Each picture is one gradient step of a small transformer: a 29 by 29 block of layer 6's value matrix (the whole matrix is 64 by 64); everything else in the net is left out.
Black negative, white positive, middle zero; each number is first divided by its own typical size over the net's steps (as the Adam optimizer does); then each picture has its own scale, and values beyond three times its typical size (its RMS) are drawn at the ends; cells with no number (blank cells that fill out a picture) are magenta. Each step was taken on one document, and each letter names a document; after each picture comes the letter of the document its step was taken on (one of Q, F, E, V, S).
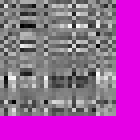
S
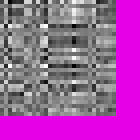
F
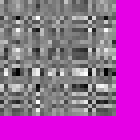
F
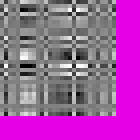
S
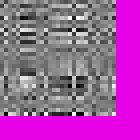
S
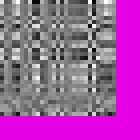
F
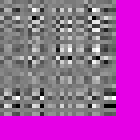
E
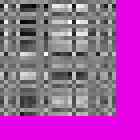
S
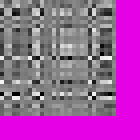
E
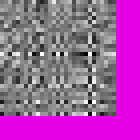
F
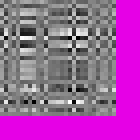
S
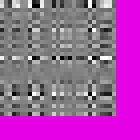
E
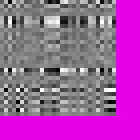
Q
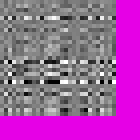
Q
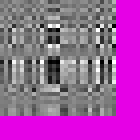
Q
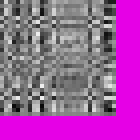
E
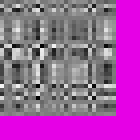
F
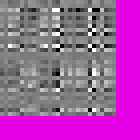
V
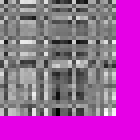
S
